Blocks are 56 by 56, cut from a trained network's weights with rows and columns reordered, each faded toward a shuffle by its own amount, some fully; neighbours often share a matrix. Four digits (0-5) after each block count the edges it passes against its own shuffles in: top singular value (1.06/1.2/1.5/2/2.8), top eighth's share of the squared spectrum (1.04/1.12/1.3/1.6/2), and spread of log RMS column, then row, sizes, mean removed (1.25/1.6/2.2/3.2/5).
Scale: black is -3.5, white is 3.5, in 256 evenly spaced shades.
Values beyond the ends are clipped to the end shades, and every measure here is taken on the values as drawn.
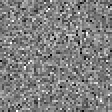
0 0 0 0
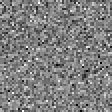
0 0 0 0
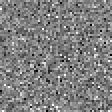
1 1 0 0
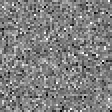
0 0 0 0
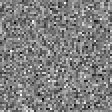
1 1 0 0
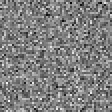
0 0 0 0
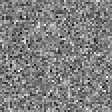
0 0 0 0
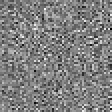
3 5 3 2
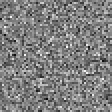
0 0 0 0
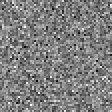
0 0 0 0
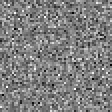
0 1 0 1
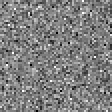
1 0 0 0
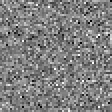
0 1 0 0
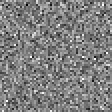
2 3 0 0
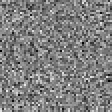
3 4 1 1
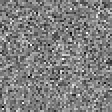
1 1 0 0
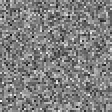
1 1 0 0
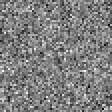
1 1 0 0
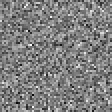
2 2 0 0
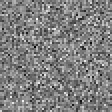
1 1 0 0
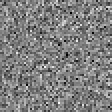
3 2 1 0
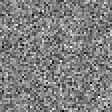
1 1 0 0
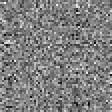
3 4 2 1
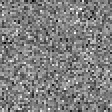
2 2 0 0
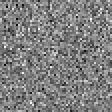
2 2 1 0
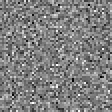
2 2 1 0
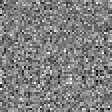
3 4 2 2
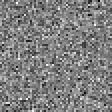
1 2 0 0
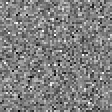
1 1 0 0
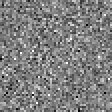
1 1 1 0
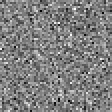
2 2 0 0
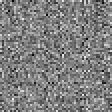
3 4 2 1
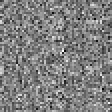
3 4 2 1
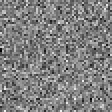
3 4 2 0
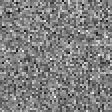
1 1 0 0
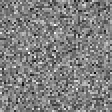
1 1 0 0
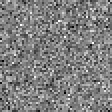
0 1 0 0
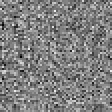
3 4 2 1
